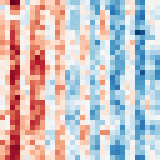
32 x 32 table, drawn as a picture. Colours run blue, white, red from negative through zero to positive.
Stripes running up and down repeat 7 times from left to right. Streaks run downward. Values rise toward the left.
